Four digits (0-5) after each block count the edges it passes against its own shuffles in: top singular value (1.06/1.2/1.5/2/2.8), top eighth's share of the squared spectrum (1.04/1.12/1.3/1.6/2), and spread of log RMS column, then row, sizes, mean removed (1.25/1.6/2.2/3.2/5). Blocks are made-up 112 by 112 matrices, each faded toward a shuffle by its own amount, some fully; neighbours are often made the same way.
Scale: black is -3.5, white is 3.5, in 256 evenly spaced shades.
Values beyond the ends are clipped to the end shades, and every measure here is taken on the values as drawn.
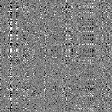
5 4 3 3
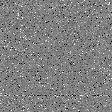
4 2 0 1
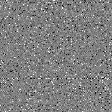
4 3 1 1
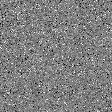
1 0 0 1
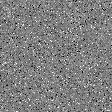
0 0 0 0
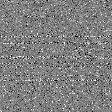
2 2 0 3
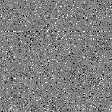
4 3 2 2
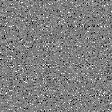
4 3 1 2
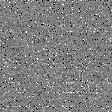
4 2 0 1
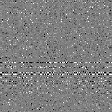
5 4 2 3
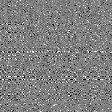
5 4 2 3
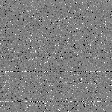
4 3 1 2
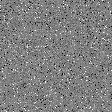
1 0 0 0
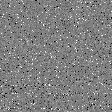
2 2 0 1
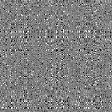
5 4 3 3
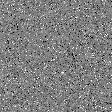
2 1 0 0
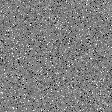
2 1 0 0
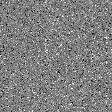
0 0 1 0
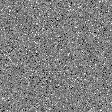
0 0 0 0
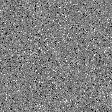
0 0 1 0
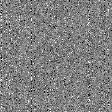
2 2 3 0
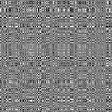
5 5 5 4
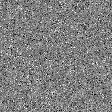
2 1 0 0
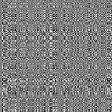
5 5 5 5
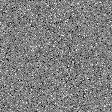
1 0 0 0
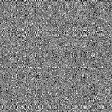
4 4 2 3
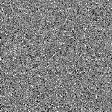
3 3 1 1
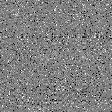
4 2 1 1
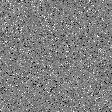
0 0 0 0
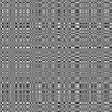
5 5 5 5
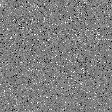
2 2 1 2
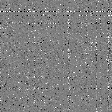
3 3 2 2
